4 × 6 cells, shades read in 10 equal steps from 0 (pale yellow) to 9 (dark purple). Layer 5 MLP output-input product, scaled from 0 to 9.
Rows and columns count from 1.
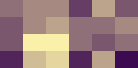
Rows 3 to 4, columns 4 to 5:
5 6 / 8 3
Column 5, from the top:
3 5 6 3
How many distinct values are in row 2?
4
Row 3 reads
6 0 0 5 6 5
